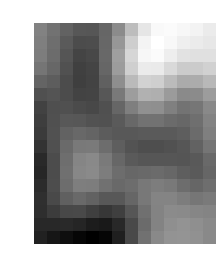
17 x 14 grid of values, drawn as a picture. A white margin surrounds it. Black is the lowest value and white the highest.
Slope: up to the top right. Ninth with the lowest average: bottom left. Roughest part: top middle. Grain: blotchy. Lone odd cells: none. Ninth with the highest average: top right. Mirror symmetry: none.
